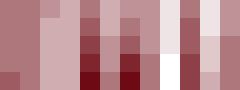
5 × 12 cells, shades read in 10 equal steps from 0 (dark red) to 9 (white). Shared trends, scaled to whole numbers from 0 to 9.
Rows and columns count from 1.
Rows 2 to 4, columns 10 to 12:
3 8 5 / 3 7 4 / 2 7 4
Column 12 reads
5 5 4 4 4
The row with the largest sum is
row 1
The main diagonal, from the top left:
4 4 6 6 0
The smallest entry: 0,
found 2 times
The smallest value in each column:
3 4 5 6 0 4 0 4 8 2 6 4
